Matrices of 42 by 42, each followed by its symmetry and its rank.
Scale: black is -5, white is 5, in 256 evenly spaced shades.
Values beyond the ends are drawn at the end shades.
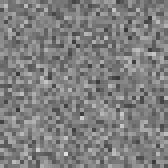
neither, full rank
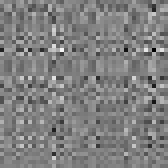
neither, rank three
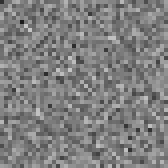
symmetric, full rank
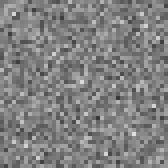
symmetric, full rank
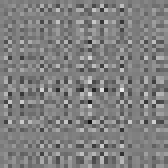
antisymmetric, rank two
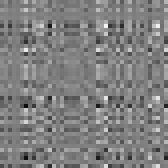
antisymmetric, rank two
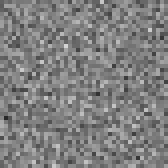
neither, full rank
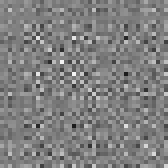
symmetric, rank three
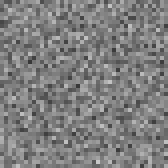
neither, full rank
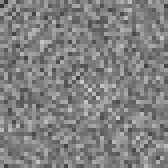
symmetric, full rank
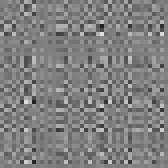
antisymmetric, rank two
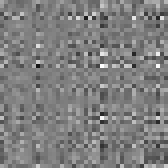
neither, rank three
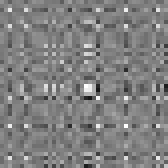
symmetric, rank three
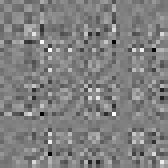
symmetric, rank three
